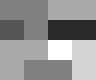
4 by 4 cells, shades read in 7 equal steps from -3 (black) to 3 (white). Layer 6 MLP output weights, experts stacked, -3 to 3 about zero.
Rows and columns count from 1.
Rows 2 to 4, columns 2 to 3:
0 -2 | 1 3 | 0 0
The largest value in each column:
1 1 3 2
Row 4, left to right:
1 0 0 2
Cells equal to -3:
0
